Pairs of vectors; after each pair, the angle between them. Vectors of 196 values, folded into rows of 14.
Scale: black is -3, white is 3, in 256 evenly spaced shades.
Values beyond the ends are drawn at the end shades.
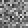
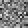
nearly opposite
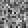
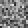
orthogonal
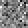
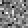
orthogonal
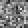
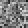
nearly parallel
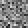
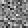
nearly parallel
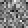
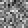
nearly opposite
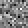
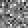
nearly opposite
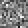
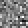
partly aligned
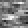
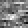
nearly parallel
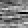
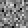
orthogonal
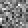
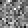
orthogonal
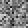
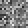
nearly opposite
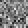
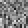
nearly opposite
